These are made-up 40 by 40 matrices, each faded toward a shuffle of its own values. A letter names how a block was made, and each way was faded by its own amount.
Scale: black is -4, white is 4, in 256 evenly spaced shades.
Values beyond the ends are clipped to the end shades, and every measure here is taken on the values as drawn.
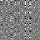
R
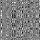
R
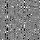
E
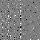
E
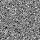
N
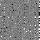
E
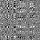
R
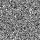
N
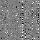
E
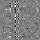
R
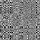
R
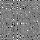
E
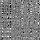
E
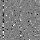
E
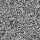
N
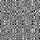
R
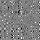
E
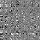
E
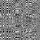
R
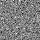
N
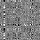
R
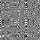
R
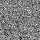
N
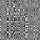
R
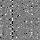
E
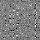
E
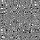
E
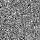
N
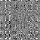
R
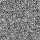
N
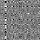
R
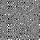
E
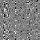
E
